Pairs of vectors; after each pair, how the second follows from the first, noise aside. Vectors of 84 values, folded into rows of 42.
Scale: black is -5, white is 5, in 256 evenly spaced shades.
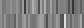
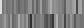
shuffled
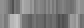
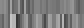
sign-scrambled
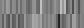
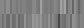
shrunk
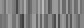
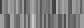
shuffled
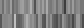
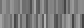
sign-scrambled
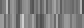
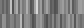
wrapped around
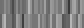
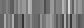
sign-scrambled
